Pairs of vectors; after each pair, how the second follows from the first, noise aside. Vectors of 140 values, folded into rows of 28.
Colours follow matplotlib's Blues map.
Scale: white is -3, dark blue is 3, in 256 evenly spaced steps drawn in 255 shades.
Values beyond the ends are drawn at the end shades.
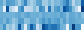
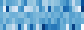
copied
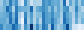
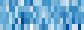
sign-scrambled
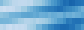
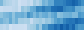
copied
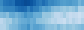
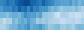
copied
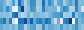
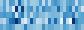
sign-scrambled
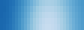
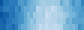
copied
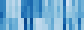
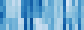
copied
